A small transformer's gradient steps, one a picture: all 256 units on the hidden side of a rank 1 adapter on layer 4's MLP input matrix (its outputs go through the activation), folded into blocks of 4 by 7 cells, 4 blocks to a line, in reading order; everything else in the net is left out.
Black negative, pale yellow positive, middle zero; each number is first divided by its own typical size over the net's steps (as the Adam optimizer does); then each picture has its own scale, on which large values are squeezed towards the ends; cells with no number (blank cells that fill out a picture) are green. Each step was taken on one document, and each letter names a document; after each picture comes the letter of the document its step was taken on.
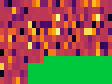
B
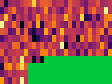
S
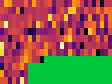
S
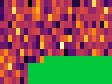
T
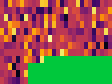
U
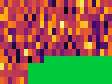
U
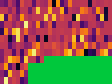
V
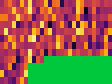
U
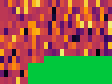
B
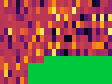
B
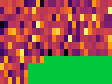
S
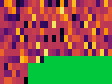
V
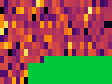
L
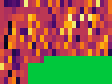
B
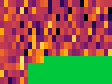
S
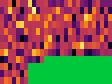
T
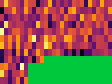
S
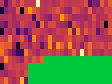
L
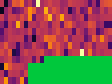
L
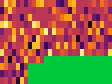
B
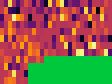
V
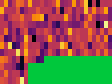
S
